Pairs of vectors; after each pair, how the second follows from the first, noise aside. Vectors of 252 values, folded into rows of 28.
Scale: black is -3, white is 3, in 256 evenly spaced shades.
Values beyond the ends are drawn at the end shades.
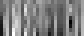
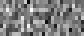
shuffled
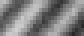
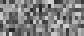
shuffled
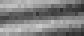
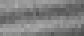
shrunk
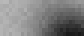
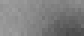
shrunk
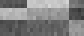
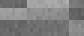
shrunk
